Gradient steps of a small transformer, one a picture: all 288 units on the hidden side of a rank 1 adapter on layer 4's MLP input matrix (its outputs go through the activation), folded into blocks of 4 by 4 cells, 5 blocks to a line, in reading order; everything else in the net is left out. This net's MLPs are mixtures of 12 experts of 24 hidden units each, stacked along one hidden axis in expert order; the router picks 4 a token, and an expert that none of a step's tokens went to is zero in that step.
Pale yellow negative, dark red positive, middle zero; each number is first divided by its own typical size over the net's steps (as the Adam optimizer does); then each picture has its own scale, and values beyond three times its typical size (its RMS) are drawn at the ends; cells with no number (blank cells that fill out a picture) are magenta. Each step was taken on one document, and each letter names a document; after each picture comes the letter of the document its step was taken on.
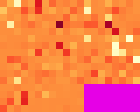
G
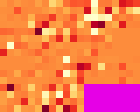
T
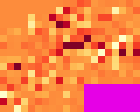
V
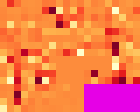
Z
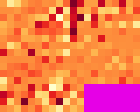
T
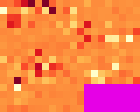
G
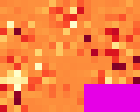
Z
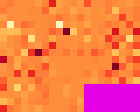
Z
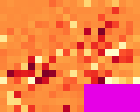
V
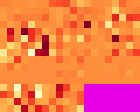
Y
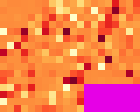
T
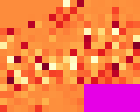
V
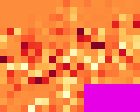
V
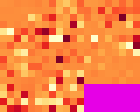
T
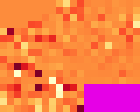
Y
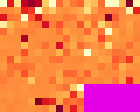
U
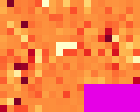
V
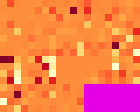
Z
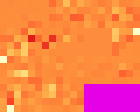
Y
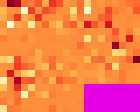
G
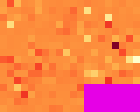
G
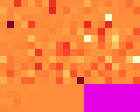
G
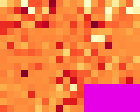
U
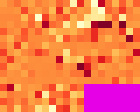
T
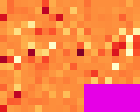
Z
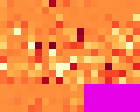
V
